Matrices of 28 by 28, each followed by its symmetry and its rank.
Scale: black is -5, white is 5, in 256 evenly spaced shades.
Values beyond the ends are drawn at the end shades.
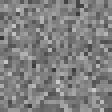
neither, full rank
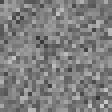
symmetric, full rank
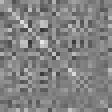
symmetric, rank five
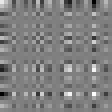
symmetric, rank one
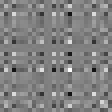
symmetric, rank two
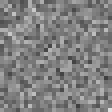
symmetric, full rank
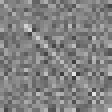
symmetric, rank five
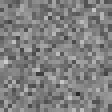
neither, full rank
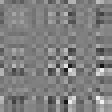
symmetric, rank two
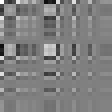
symmetric, rank one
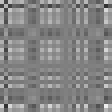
symmetric, rank one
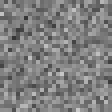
neither, full rank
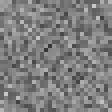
symmetric, full rank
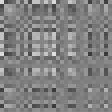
symmetric, rank two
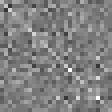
symmetric, rank five
